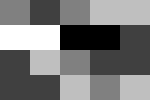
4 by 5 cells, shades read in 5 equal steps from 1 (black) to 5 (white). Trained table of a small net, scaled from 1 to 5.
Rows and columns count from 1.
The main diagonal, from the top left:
3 5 3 3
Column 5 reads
4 2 2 4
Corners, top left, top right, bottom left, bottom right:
3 4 2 4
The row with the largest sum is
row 1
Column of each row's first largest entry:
4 1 2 3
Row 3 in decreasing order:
4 3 2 2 2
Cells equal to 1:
2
